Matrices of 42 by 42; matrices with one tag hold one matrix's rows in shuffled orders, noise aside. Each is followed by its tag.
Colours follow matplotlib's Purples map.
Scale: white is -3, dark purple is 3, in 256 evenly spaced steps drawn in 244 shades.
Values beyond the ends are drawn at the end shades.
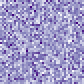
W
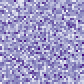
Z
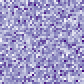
Z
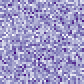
Z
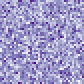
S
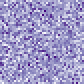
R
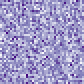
W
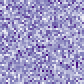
R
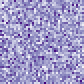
R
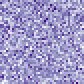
R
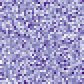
Z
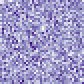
W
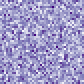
S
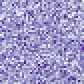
Z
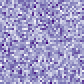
S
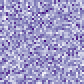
R
